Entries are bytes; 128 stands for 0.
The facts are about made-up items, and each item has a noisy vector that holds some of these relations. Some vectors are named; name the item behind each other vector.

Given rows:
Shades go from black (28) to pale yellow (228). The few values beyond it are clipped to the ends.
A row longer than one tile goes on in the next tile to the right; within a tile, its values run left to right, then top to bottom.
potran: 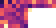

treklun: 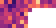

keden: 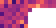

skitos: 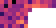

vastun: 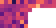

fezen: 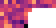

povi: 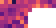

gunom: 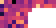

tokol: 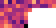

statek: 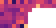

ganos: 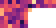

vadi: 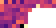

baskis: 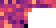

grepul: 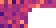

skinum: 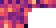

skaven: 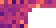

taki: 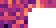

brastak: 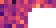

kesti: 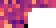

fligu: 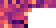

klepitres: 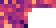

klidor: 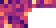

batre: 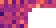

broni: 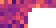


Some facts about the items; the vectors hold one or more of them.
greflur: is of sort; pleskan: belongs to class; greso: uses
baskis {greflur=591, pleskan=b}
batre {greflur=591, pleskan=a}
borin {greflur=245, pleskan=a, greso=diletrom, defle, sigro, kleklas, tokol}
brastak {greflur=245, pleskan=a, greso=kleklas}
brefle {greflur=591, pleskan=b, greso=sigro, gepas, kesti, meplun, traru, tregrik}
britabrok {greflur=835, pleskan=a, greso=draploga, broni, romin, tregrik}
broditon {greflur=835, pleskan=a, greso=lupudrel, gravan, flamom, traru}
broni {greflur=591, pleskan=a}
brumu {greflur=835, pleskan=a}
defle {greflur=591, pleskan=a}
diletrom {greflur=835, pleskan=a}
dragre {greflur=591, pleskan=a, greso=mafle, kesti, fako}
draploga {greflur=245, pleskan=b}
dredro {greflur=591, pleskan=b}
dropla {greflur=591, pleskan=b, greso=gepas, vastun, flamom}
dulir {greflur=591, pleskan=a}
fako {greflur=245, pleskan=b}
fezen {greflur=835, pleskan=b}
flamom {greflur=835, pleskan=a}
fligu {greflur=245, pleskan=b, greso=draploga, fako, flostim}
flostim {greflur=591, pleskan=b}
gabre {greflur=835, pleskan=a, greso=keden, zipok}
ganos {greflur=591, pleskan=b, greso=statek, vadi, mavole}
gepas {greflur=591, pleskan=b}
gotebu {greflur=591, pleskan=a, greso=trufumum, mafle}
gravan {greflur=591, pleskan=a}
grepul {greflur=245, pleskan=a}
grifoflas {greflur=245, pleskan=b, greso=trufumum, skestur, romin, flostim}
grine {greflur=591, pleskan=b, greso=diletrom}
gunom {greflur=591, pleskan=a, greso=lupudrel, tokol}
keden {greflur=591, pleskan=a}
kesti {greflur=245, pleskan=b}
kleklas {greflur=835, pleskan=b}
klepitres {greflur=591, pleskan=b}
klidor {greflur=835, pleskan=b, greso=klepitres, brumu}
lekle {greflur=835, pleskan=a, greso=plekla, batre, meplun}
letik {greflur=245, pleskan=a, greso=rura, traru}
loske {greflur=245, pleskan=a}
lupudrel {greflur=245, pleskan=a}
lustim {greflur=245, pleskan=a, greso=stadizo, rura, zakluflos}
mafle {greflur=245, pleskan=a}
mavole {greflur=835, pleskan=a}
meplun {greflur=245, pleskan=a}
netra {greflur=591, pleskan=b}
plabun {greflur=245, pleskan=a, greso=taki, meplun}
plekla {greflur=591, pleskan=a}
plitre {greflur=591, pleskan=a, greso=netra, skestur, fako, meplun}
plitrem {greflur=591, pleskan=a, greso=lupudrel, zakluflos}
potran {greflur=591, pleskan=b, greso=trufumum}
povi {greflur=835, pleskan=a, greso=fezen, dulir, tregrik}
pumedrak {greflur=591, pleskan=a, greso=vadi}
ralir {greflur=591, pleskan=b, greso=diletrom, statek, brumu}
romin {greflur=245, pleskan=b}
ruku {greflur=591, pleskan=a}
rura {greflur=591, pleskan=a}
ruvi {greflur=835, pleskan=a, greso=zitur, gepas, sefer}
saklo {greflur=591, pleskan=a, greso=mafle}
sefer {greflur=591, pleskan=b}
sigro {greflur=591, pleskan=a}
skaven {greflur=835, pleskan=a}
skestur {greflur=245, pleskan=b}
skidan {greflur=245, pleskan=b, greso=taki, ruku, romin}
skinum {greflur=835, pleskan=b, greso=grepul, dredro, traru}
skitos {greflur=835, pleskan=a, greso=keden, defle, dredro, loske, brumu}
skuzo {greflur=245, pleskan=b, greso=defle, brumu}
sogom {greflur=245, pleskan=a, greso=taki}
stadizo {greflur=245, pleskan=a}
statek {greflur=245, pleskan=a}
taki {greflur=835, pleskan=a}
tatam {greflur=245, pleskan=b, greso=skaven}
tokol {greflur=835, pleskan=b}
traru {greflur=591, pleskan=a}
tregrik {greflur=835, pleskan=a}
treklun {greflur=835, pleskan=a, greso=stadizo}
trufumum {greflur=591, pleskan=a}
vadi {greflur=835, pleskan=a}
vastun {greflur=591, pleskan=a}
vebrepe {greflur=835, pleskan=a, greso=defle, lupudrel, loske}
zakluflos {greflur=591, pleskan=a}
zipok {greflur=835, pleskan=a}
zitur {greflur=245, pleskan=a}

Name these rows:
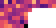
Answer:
kleklas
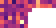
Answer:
saklo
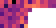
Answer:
brumu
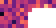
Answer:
plitre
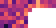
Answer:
sogom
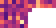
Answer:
mafle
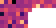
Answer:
broditon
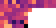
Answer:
fako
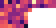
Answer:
grine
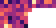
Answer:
skuzo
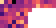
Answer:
plitrem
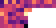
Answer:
skidan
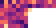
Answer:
grifoflas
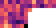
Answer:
brefle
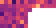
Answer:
sigro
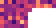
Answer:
dragre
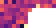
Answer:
pumedrak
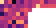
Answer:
lupudrel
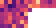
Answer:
stadizo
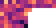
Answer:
romin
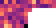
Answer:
dredro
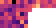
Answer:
ruvi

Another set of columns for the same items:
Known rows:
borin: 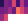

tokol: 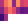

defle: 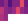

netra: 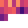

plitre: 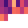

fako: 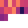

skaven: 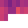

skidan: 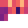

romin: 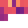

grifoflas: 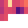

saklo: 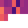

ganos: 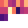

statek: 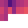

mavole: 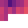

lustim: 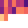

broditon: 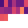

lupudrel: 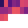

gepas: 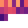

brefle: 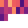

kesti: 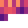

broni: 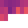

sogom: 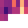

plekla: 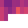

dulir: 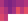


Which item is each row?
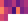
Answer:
mafle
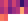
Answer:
letik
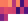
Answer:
skinum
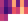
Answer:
plabun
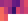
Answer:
trufumum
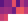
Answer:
brastak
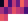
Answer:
vebrepe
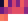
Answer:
plitrem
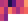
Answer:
vadi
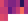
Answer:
traru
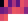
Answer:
gunom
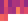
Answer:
zakluflos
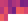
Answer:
rura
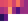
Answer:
ralir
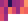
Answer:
pumedrak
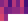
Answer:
skitos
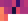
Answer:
gotebu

